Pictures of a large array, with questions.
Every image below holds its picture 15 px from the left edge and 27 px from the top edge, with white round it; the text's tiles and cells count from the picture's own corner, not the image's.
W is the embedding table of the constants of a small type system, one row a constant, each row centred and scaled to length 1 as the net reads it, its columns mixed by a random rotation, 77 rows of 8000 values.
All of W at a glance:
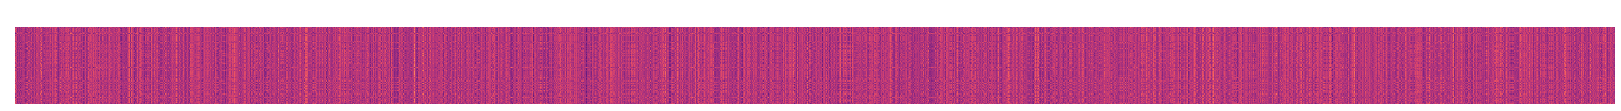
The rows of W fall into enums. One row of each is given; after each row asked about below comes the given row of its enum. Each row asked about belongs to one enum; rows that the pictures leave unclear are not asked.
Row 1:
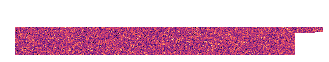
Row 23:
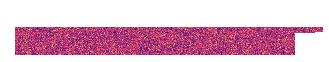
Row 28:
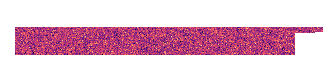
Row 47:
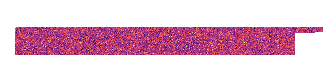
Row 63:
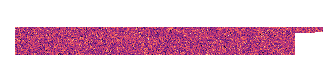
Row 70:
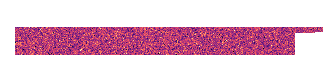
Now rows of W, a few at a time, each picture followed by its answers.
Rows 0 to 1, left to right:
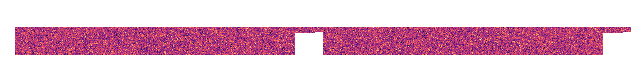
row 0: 28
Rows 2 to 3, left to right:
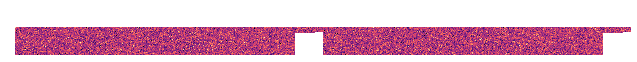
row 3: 1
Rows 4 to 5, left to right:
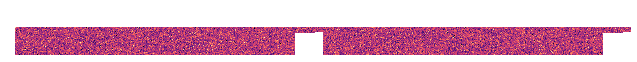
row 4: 47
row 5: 23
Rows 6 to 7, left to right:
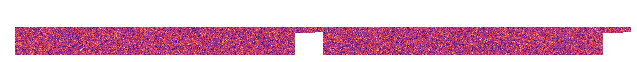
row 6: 70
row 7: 1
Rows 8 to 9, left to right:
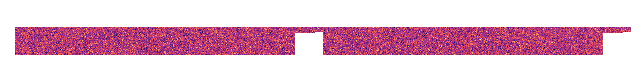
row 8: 28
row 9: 1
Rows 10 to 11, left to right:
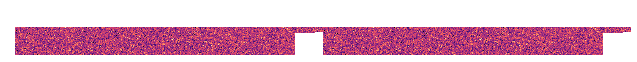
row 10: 1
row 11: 1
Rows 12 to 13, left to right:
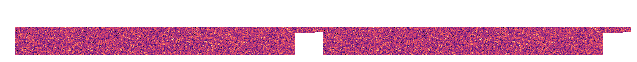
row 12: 1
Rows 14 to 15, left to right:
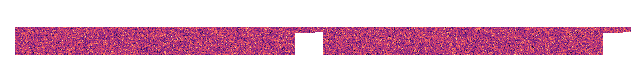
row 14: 28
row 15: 63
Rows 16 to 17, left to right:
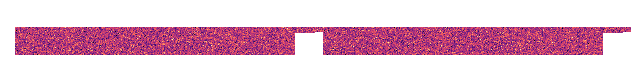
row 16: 1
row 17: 47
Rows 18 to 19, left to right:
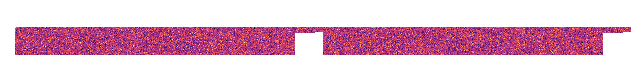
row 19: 23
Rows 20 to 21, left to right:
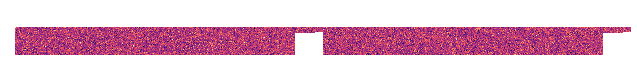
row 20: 47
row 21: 63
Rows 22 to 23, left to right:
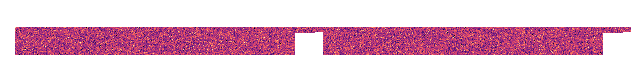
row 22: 47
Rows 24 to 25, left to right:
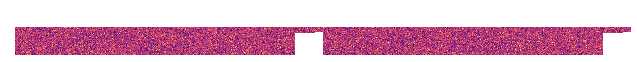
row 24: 23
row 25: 47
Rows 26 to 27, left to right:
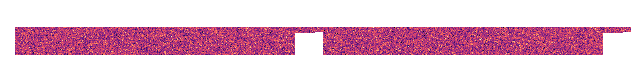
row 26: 28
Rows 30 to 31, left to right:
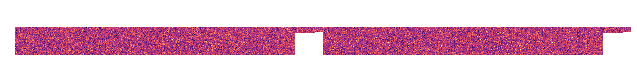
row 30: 1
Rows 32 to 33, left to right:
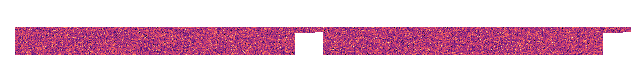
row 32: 23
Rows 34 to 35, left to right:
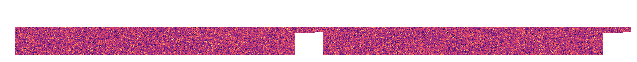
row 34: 1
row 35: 23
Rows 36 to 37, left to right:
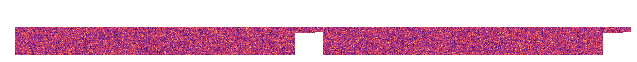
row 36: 28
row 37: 47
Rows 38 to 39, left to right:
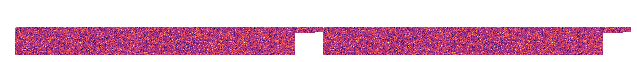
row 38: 47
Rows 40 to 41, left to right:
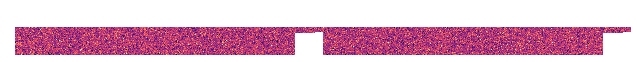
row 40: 70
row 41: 47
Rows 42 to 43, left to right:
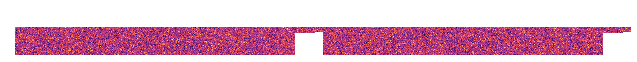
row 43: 28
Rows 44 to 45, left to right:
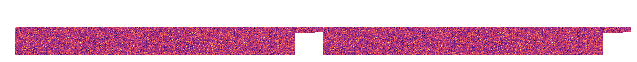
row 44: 47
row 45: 47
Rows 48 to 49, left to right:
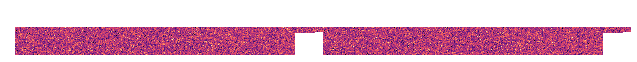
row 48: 1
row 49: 47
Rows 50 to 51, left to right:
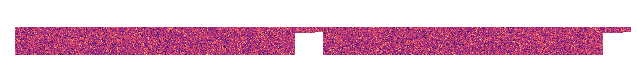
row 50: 63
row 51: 1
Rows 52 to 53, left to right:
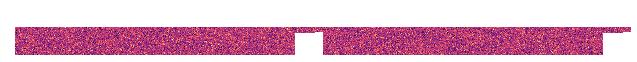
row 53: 23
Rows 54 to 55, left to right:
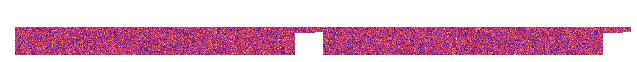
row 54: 23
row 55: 63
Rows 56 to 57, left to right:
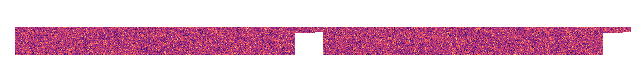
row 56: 28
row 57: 63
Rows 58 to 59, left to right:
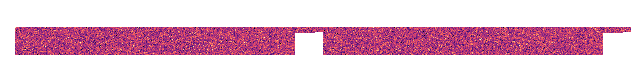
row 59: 1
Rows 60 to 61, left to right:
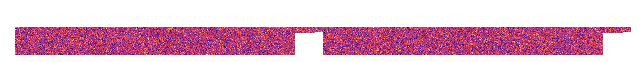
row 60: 63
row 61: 1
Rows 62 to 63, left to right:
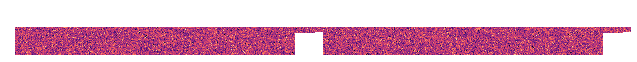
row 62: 23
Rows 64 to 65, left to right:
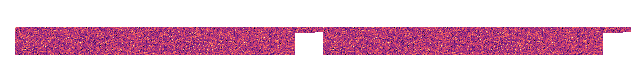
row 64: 47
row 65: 47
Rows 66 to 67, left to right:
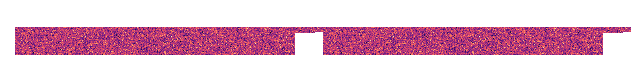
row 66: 28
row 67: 28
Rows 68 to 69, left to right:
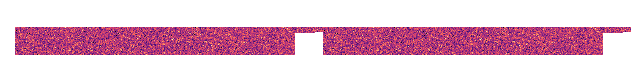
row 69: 1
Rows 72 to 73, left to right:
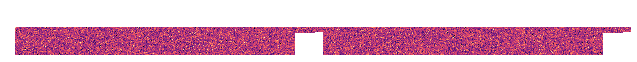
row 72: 47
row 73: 23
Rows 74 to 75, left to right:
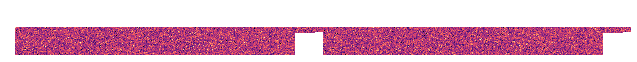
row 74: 47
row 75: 1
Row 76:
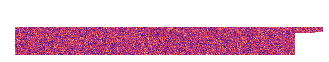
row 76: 63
